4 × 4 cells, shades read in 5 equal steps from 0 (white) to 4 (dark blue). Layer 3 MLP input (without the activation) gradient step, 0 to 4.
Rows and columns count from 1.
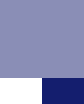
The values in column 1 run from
0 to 2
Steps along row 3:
same same same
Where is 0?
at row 4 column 1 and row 4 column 2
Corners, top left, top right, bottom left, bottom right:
2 2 0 4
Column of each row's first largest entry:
1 1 1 3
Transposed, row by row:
2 2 2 0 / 2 2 2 0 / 2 2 2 4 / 2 2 2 4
